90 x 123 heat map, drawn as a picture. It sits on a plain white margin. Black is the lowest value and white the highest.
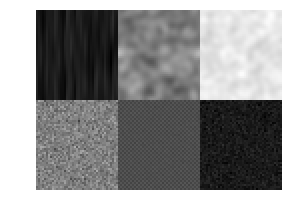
It is made of 2 by 3 panels. Panel 1,1: very low, streaked downward, faint in contrast. Panel 1,2: middling, blotchy. Panel 1,3: very high, blotchy, faint in contrast. Panel 2,1: middling, fine-grained. Panel 2,2: low, checkered, faint in contrast. Panel 2,3: very low, fine-grained, faint in contrast.
